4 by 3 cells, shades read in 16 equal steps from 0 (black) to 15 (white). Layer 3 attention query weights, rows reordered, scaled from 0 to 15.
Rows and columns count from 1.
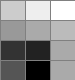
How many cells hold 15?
1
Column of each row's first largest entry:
3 3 3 3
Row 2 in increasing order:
9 10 11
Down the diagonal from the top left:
12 10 10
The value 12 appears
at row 1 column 1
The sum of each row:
41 30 15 15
